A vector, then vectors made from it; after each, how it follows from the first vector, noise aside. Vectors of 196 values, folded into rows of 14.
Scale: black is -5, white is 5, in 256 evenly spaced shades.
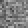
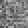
copied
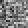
scaled up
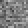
copied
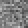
reversed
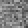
reversed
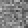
reversed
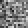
scaled up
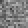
copied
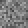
sign-scrambled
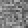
reversed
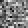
scaled up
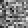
scaled up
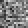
scaled up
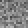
sign-scrambled
